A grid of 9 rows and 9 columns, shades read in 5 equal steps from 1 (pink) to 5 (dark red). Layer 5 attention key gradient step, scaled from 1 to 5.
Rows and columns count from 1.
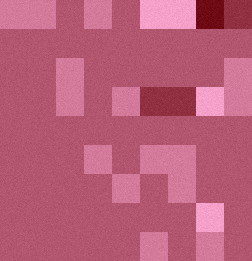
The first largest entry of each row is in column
8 1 1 6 1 1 1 1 1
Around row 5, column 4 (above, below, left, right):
3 2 3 3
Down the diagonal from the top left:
2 3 2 3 3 2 2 1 3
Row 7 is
3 3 3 3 2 3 2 3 3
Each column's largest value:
3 3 3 3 3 4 4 5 4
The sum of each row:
23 27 25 24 27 24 25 25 25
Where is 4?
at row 1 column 9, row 4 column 6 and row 4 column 7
